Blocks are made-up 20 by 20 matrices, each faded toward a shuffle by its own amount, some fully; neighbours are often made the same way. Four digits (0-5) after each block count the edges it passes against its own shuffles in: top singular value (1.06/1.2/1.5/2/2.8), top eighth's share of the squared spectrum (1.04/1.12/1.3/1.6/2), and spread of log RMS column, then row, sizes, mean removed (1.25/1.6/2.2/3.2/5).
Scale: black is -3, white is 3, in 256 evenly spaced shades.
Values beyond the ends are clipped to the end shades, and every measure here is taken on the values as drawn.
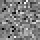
1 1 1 0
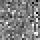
1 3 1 0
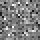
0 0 0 0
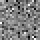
2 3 1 0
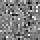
1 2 0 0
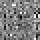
3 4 2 2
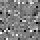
1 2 0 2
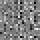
3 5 2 2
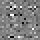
3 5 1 1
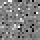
1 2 0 0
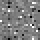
2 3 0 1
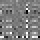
3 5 1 2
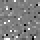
0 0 0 0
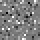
0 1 0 0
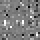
2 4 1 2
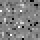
2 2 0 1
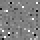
0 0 0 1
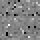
2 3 0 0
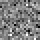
1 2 0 0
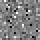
0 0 0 0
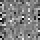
1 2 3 0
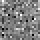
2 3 1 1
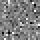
0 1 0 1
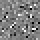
1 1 0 0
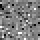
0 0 2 0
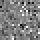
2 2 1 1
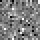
1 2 0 0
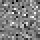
0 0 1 0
